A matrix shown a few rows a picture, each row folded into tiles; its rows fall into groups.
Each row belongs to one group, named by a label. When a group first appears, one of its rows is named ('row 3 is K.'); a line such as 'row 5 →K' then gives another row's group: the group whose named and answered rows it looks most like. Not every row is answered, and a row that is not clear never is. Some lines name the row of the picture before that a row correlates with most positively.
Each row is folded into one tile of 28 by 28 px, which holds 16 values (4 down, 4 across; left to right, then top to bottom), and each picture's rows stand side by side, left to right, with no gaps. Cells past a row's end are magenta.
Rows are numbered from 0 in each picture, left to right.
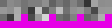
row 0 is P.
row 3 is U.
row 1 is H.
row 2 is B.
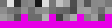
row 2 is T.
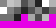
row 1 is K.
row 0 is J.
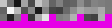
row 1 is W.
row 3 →P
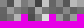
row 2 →K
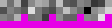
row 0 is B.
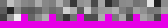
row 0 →W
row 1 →W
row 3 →B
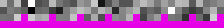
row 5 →T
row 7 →P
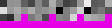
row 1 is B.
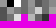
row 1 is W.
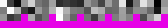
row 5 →T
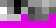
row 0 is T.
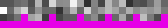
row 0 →B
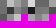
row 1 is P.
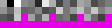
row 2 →B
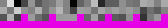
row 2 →T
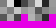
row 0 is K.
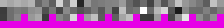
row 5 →B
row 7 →K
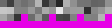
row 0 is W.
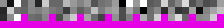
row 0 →H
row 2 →W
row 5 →P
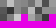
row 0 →W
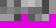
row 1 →T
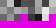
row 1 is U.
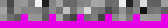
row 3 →J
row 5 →P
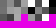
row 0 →U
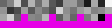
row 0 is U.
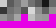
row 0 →P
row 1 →T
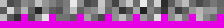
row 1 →W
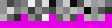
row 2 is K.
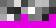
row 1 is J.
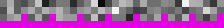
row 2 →T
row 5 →P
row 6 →K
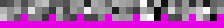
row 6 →B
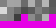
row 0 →J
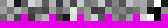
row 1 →T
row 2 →U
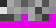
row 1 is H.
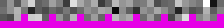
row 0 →U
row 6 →W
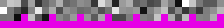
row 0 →J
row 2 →P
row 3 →K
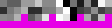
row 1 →W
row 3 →K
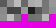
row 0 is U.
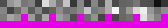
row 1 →K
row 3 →B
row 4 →B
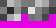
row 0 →W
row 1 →J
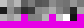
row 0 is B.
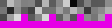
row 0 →W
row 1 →H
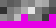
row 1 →J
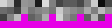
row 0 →T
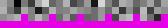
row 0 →T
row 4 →W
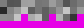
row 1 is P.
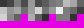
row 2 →J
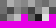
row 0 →W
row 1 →P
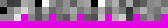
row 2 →U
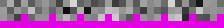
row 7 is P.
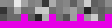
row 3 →P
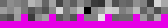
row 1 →T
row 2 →B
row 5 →K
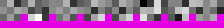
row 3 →W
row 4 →W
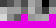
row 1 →T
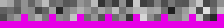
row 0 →T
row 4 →B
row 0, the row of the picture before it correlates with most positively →1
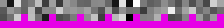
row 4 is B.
